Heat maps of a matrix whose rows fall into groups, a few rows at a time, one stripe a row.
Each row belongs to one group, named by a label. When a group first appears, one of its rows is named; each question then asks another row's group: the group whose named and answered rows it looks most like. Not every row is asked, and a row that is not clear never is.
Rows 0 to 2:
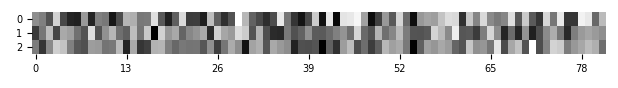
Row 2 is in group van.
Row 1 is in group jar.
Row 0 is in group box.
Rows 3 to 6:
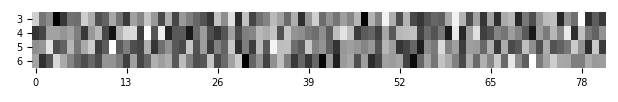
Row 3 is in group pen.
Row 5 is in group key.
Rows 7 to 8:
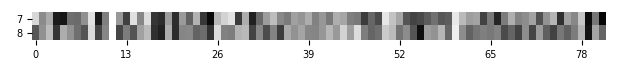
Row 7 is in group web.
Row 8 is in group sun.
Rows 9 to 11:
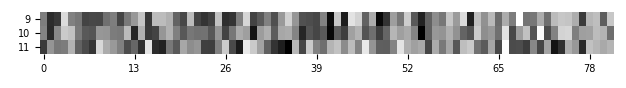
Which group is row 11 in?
sun
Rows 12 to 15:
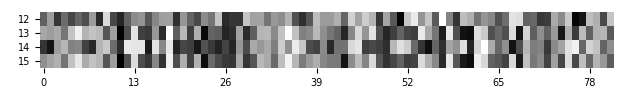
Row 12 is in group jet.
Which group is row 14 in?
van
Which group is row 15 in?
key
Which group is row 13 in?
key
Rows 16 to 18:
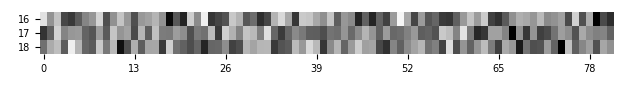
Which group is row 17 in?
jar
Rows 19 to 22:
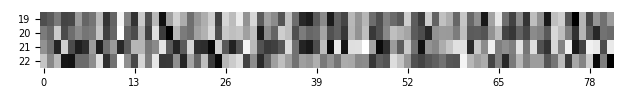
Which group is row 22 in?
web
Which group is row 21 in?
box
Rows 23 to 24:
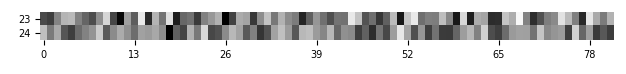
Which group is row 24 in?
web
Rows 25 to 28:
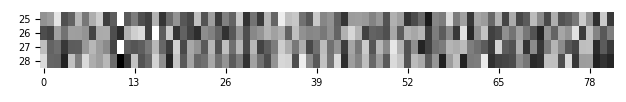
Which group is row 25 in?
key
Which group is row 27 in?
pen
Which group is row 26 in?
van
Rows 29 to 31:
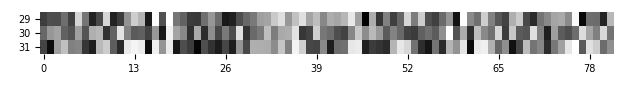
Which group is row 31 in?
van
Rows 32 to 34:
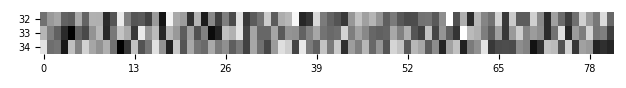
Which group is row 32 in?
key
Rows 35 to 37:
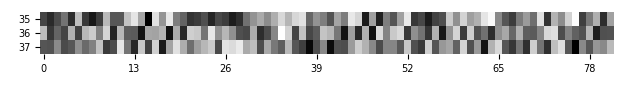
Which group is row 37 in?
jar
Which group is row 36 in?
pen
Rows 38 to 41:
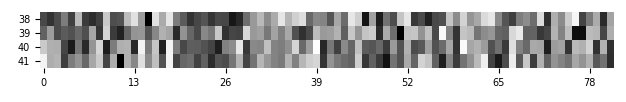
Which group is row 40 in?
web
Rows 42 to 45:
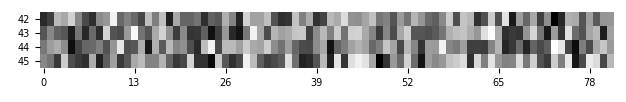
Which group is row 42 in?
sun
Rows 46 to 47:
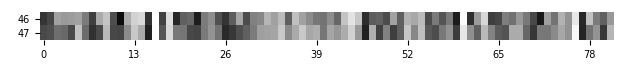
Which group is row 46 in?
van
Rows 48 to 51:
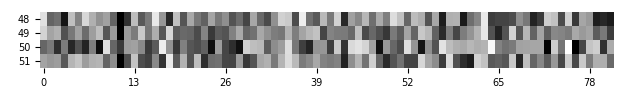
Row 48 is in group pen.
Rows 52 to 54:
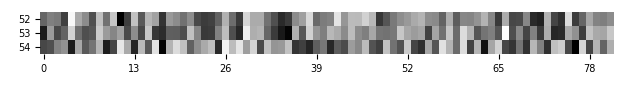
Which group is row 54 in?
jar
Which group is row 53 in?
sun
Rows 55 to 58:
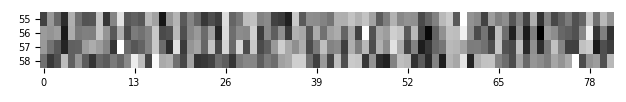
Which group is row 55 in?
sun
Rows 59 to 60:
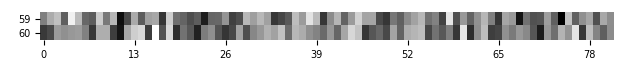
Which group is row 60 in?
van
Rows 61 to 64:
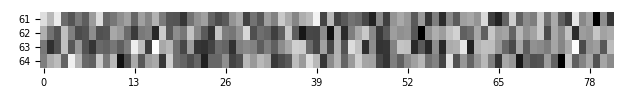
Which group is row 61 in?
web
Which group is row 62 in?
box
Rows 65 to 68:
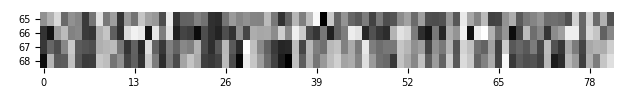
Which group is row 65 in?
web
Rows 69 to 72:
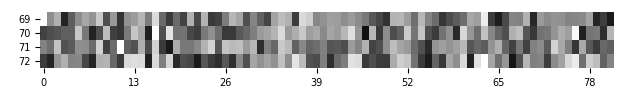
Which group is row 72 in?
van
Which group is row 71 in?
jar
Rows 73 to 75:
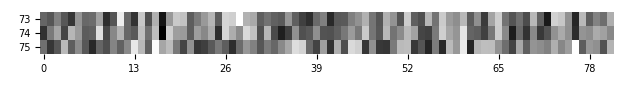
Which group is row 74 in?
jar
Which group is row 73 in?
jar
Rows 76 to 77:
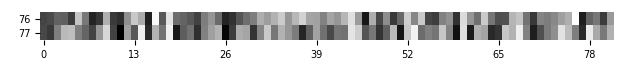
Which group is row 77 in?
van
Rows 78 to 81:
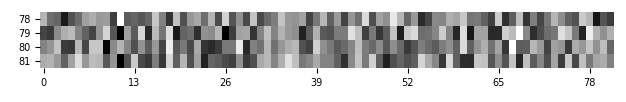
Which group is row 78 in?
pen
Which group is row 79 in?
van
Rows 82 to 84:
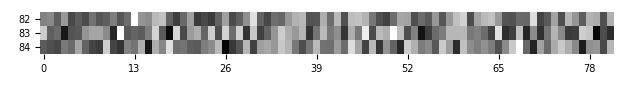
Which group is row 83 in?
pen
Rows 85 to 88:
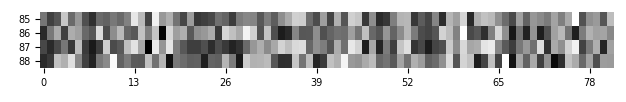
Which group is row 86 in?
jar
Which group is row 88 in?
sun
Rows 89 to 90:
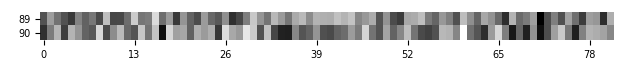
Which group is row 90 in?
jar
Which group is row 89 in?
jet
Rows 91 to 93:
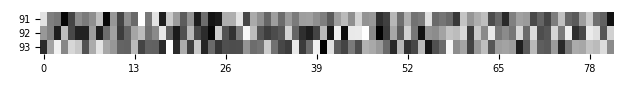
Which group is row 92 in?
box
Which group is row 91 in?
web
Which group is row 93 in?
key
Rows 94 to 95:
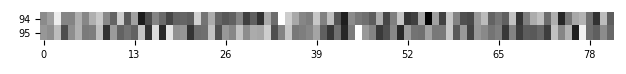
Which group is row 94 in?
key
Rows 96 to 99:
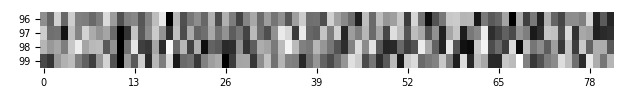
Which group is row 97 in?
pen
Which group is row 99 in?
van
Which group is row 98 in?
key
